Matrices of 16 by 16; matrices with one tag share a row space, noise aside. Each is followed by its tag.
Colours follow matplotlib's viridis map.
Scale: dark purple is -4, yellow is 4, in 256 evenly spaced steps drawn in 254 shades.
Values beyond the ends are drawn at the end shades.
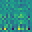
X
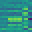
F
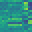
F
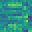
F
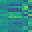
F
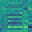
F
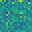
X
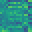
F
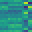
F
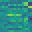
F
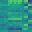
F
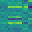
F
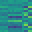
F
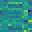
F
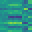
F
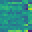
F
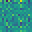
X
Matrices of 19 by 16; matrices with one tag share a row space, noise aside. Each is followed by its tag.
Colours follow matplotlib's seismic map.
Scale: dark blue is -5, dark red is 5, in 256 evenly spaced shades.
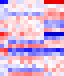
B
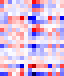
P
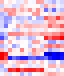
B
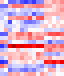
B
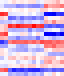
B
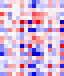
P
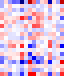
P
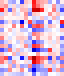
P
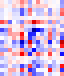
P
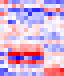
B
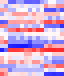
B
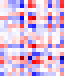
P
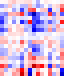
P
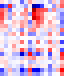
P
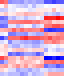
B
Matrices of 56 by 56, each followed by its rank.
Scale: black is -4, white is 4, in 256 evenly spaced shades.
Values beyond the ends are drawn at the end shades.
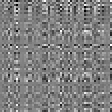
three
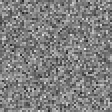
full rank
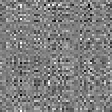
five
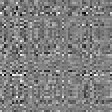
five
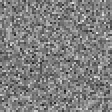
full rank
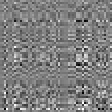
three
